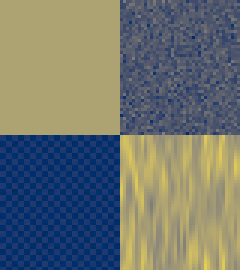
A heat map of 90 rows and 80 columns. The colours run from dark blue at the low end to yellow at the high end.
It is made of 2 by 2 panels. Panel 1,1: high, flat. Panel 1,2: low, fine-grained. Panel 2,1: very low, checkered, faint in contrast. Panel 2,2: high, streaked downward.
